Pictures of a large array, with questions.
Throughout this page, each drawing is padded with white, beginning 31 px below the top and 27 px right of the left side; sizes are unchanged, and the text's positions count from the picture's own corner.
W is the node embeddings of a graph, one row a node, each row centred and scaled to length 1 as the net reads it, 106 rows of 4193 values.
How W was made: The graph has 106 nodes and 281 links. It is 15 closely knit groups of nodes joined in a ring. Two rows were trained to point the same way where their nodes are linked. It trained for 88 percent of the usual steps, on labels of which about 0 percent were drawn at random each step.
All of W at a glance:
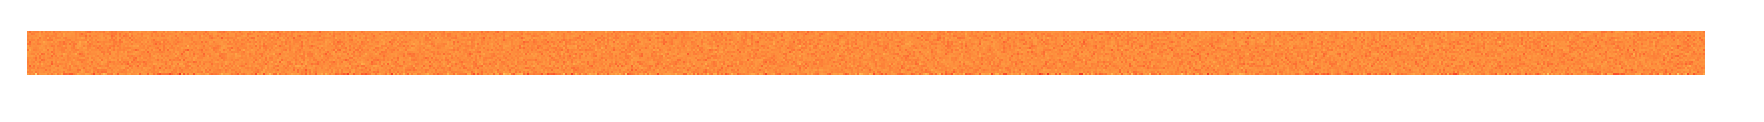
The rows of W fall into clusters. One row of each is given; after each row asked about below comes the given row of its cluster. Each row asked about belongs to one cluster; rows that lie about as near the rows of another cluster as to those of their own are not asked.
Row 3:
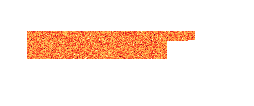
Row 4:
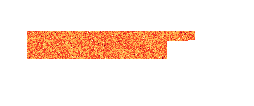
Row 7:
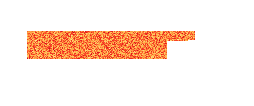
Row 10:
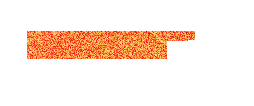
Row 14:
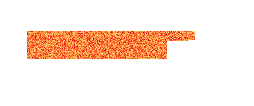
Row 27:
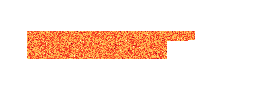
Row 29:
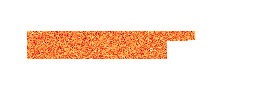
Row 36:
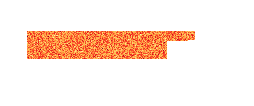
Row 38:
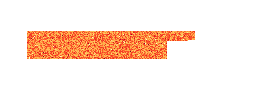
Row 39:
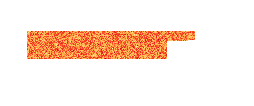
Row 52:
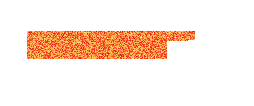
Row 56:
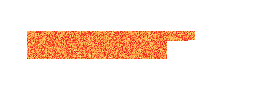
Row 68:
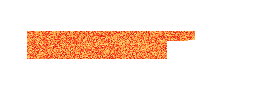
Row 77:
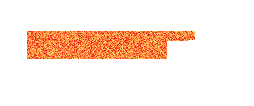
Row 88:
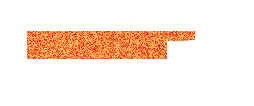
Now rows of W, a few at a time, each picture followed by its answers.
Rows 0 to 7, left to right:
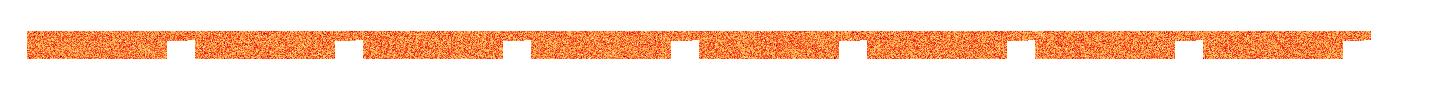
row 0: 38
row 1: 29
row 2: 27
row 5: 14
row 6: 56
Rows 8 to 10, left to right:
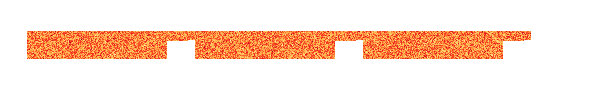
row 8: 77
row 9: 4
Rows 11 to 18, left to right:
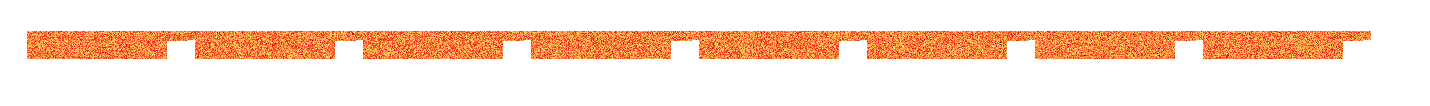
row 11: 38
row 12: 4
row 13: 77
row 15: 4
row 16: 36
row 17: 29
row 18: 68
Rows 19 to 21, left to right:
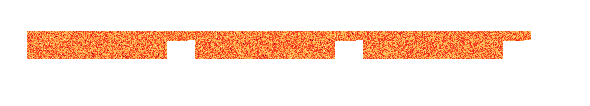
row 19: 36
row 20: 4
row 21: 77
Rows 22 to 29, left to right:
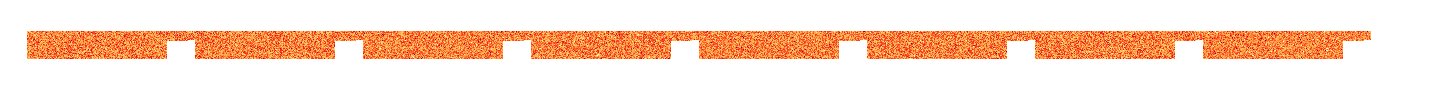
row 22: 56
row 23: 88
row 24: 3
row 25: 39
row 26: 27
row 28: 36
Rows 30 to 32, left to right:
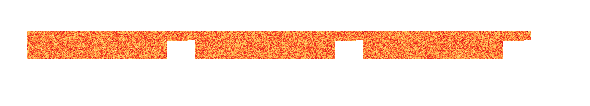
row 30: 39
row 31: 88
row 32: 4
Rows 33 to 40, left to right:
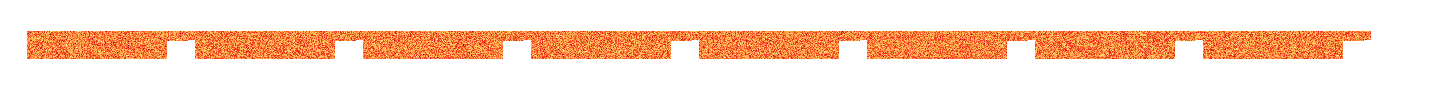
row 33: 4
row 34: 27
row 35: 38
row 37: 14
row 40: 88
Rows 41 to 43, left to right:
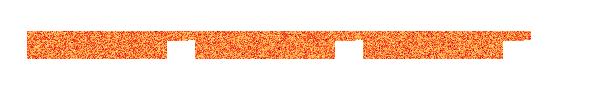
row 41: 14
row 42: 39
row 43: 36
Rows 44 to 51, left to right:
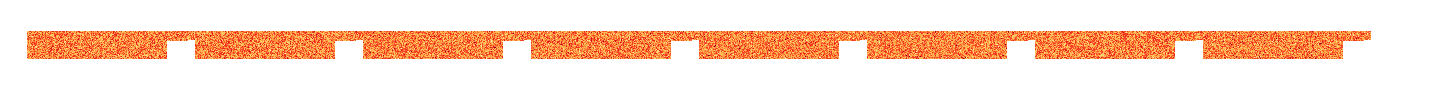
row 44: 29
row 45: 10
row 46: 27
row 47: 52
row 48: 77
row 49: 27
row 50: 39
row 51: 38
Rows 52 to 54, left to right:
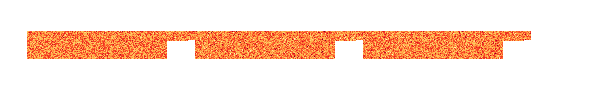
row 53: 14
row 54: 88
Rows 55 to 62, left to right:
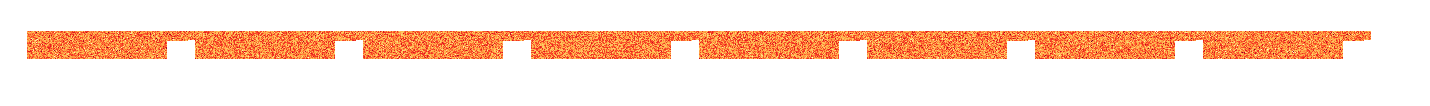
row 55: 7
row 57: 3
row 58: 38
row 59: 56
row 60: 7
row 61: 77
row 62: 36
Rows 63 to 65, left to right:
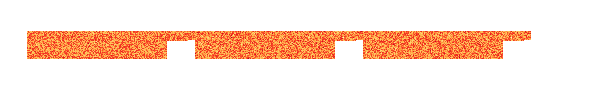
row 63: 38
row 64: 52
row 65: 52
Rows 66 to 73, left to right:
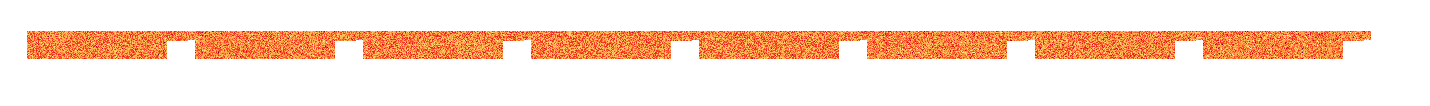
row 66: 36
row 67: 27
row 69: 3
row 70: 52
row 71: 68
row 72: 14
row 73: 39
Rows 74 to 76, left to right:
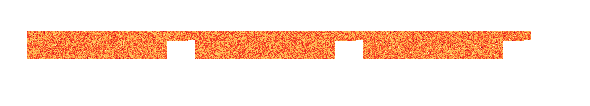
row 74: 10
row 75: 77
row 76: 36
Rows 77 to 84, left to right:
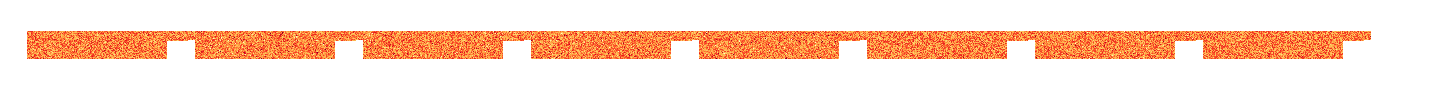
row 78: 88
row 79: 56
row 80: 14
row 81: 77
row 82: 52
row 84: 36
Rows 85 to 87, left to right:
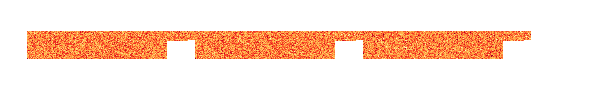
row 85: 7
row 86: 7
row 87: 3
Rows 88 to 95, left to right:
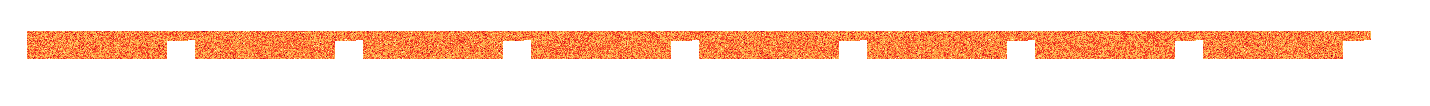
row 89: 4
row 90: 77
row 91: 10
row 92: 4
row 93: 56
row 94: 39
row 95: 29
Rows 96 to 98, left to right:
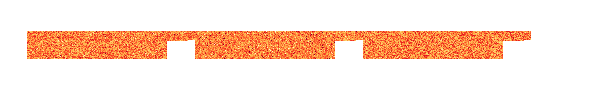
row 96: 38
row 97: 10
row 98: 3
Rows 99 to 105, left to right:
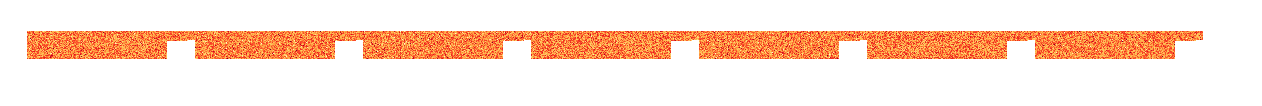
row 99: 68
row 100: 27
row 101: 14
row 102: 68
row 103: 29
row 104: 38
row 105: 39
